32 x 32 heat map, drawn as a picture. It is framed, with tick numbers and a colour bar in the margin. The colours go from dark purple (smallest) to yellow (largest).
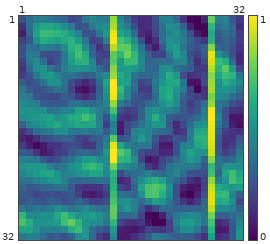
Odd lines: columns 14 and 28. Average level on the scale: 40%. Rings: centred on the top left. Slope: none.
